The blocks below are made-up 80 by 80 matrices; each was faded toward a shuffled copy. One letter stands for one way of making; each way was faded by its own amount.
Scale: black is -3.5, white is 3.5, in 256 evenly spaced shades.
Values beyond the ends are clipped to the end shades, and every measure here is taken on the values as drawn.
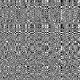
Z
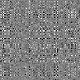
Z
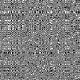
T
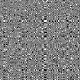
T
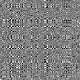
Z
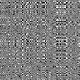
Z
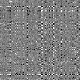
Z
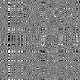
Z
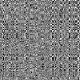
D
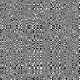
Z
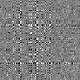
Z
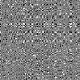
T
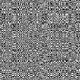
D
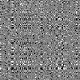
T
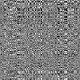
D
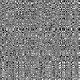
T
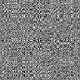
D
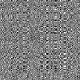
D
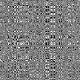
Z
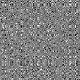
T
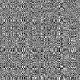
D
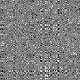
T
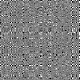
Z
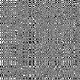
Z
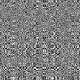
D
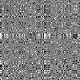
T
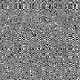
T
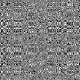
T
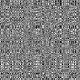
D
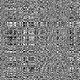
D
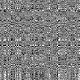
D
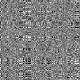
D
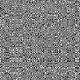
T
